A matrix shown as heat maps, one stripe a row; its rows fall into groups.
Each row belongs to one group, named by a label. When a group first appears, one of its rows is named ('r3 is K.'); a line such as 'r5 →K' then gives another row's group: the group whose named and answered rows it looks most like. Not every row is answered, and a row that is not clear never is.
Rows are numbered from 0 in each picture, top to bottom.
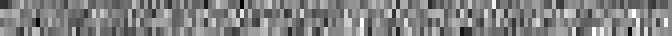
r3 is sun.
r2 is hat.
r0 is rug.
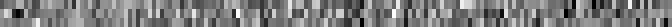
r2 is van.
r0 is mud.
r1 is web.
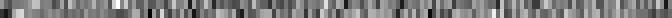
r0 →van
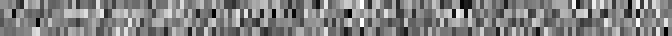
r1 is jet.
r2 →hat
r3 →van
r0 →sun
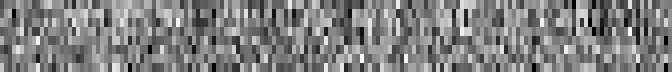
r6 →hat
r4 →van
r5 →rug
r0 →mud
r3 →mud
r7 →van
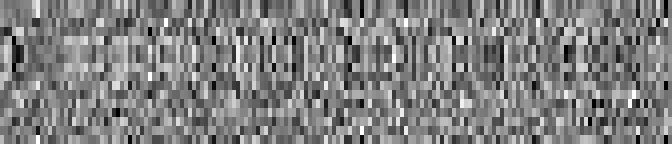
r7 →jet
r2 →hat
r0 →van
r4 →jet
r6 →web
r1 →van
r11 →mud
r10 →rug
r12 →hat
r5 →web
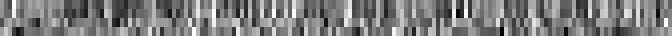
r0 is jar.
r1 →jar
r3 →web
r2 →hat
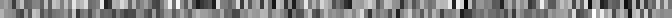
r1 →sun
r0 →jet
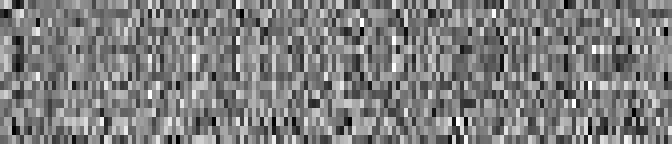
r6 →web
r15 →jar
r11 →sun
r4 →web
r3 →van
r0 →web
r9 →jar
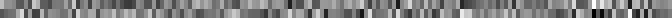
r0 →sun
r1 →mud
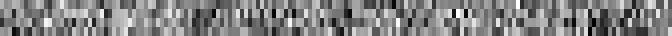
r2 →mud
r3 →jet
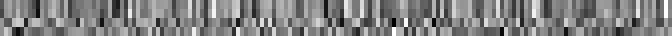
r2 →rug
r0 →hat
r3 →web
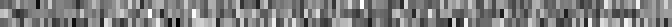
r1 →web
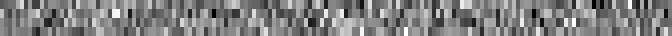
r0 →mud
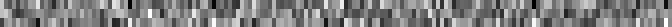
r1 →web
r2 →hat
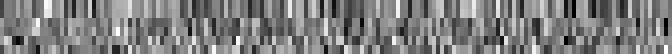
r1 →mud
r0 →mud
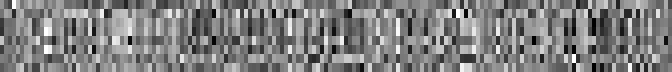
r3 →mud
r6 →sun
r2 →mud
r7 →mud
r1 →jet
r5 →mud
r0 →jar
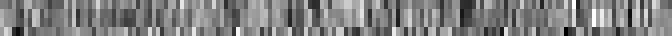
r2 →sun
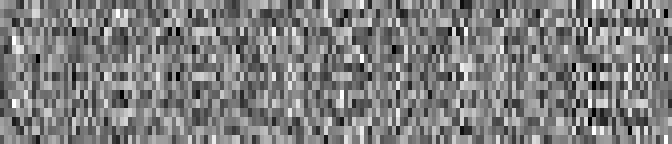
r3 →jar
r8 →jar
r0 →sun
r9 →mud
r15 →hat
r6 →hat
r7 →mud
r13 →jet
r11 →jar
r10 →rug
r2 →jet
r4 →jar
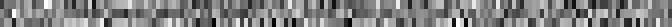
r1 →jar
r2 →jet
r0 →mud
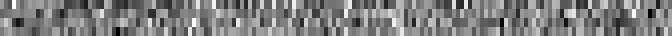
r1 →rug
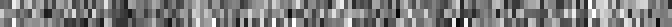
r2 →jar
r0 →jar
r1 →sun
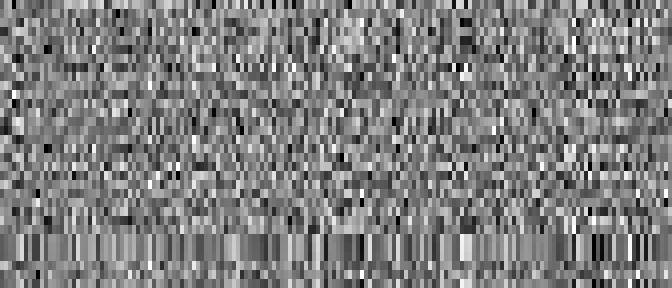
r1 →hat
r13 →rug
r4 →sun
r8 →mud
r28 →mud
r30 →hat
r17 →rug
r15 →web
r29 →web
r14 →rug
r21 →hat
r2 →sun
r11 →jet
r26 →mud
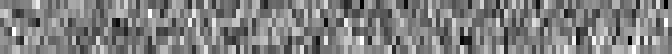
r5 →rug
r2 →hat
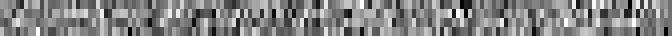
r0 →sun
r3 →van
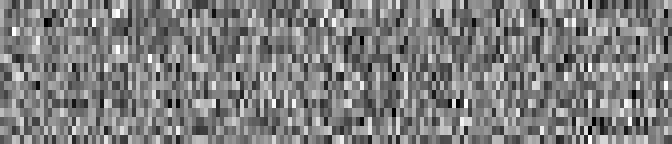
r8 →rug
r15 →jar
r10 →rug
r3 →jar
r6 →web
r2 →sun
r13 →mud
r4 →van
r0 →jet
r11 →jar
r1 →van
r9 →hat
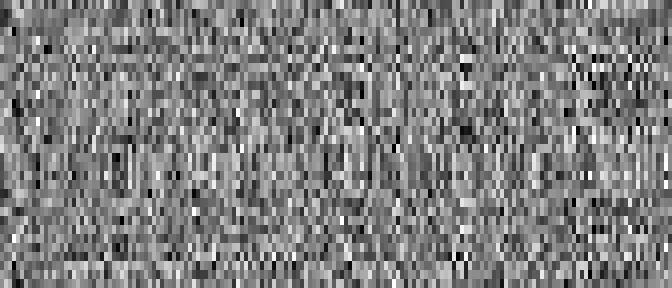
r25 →mud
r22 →mud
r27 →hat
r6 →mud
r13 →van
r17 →hat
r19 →jar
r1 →rug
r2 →rug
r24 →rug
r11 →jet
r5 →sun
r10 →van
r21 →rug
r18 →hat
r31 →web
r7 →sun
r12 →web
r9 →mud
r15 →sun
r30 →jet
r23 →web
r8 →jet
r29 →jet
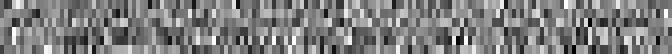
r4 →jar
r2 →jet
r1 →hat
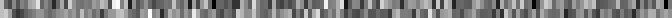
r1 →web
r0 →van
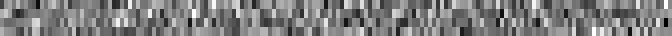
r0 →hat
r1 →web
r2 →van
